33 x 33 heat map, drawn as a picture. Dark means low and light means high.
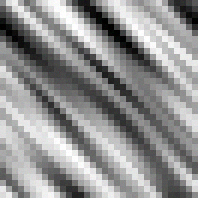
The grain runs diagonally down to the right. The halves do not mirror each other. No overall slope runs across the table. No lone cell stands out from its neighbours.
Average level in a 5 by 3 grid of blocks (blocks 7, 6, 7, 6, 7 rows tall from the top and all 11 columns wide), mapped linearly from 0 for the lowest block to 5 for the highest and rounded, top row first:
223
013
202
531
342
